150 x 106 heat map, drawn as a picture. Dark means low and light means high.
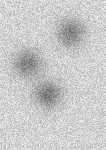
No regular stripes run through it. Three dips sink into the field. There is no overall slope. No single row or column stands out from its neighbours. On average the colour sits 80% of the way up the scale.
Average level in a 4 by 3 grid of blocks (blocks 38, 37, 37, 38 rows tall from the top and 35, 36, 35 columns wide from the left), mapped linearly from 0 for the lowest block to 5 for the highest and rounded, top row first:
533 | 134 | 405 | 555
